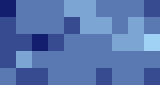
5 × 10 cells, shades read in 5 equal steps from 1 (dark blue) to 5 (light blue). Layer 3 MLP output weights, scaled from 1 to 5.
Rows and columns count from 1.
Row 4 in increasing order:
2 3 3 3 3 3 3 3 3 4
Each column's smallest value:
1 2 1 2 2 3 2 3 3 2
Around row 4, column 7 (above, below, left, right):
3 2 3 3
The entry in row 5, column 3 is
2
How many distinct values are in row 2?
3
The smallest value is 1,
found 2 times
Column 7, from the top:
3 4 3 3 2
